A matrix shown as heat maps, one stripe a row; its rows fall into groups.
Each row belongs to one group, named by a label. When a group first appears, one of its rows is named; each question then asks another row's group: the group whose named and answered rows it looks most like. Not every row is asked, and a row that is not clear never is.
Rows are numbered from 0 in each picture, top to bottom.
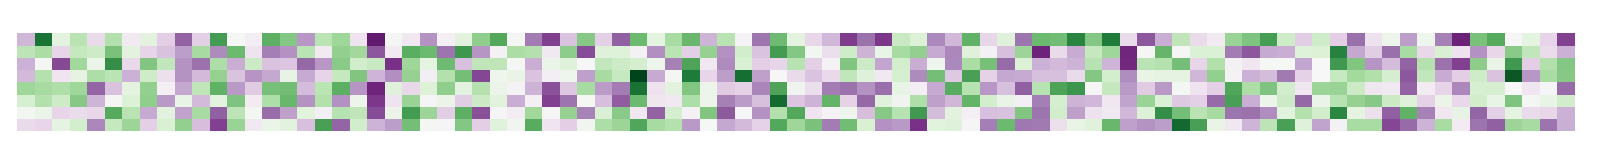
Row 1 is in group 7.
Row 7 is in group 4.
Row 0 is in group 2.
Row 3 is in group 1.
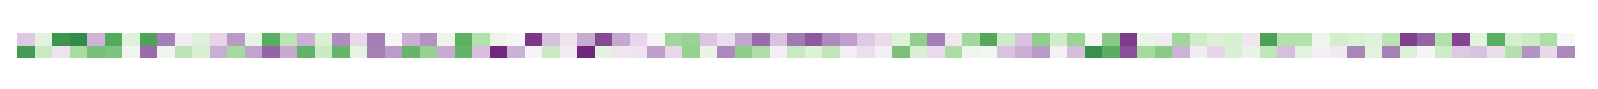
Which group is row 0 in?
2
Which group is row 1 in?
7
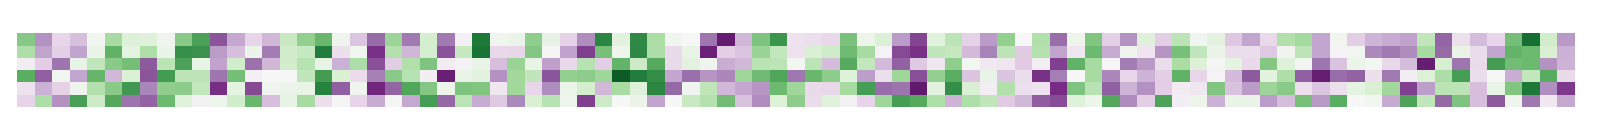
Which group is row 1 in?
4
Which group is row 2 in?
4
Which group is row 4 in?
4
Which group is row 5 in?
7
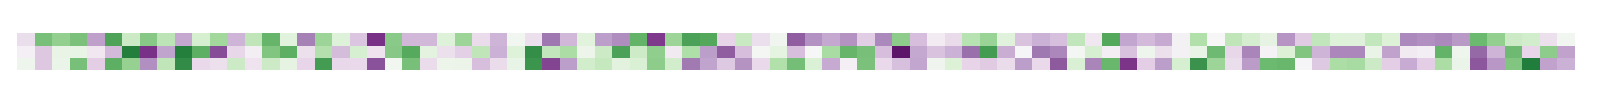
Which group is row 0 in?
2
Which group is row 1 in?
4
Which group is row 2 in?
4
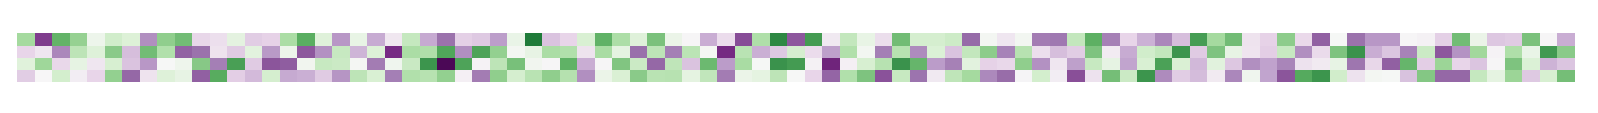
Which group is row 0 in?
4
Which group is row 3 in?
1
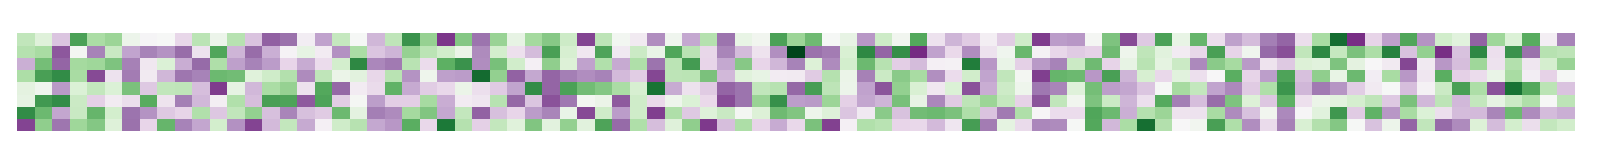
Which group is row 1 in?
1
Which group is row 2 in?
1
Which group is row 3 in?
2
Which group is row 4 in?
4
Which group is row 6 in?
7
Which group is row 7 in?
1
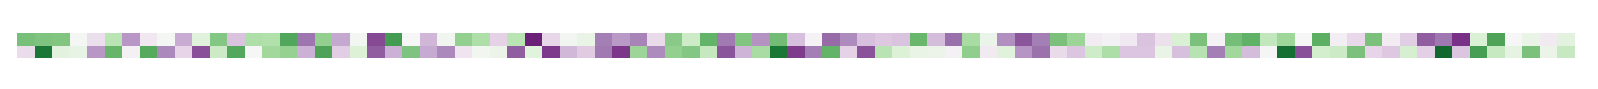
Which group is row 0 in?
2
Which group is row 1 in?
2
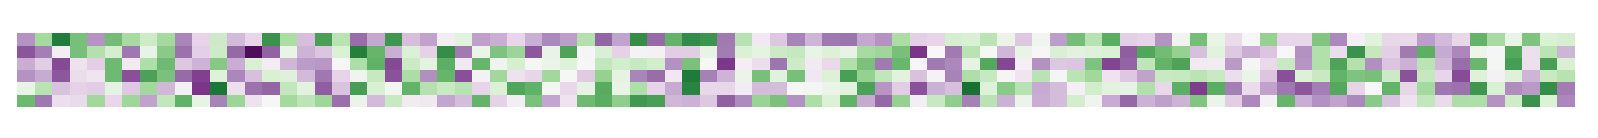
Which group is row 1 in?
1
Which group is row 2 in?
1
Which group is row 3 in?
1
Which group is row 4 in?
1
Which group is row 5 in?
4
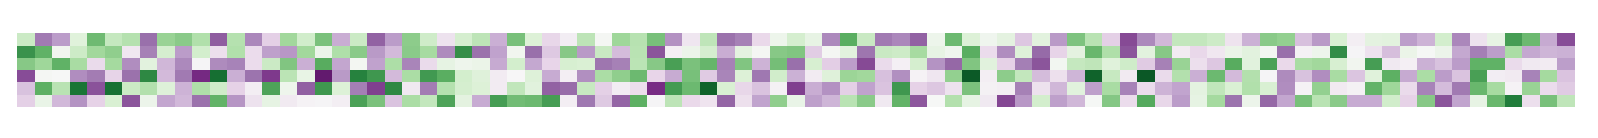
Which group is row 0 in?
4
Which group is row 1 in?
7
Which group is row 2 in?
2
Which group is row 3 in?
1
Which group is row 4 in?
2
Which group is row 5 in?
1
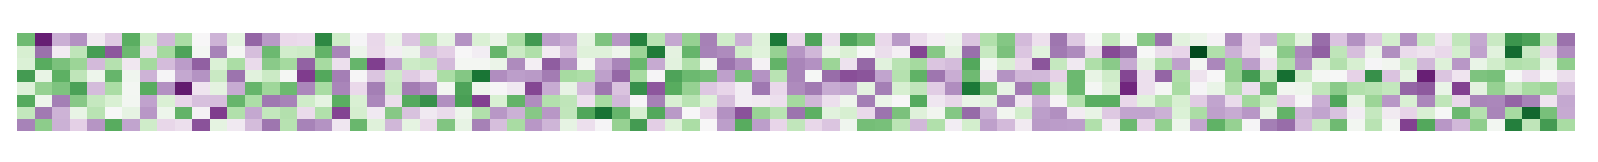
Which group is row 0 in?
4
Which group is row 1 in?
4
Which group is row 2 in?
2
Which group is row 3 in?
2
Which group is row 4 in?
2
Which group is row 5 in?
7
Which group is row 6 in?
4
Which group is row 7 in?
1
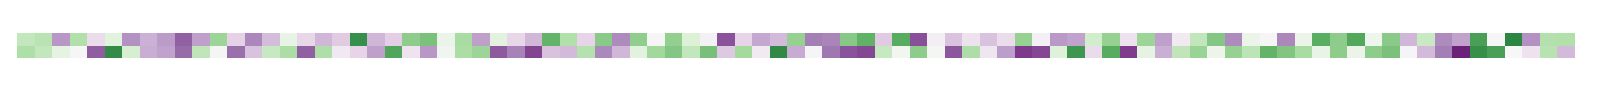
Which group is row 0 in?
1
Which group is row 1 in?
2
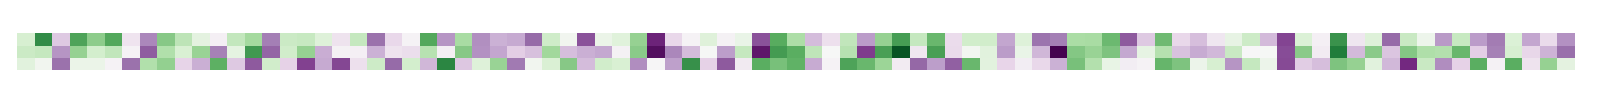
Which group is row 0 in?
7
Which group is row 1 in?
7
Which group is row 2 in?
1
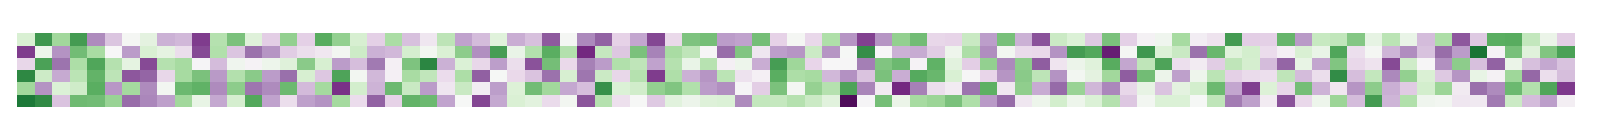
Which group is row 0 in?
2
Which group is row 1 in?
1
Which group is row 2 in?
7
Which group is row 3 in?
7
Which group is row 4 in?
4
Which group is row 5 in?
7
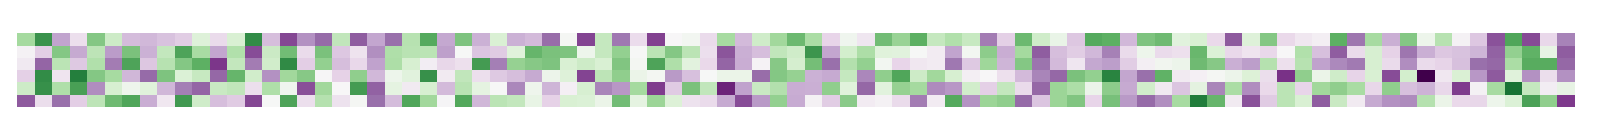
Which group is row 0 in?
7
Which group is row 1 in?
4
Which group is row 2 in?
4
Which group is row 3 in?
7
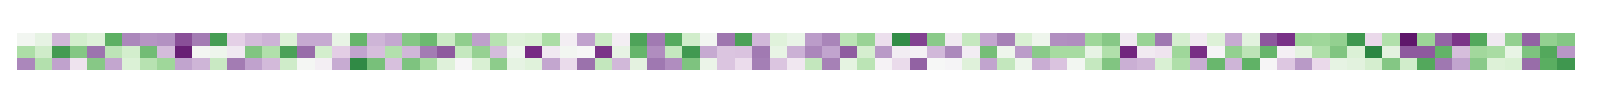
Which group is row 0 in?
1
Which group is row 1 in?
2
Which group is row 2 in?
1
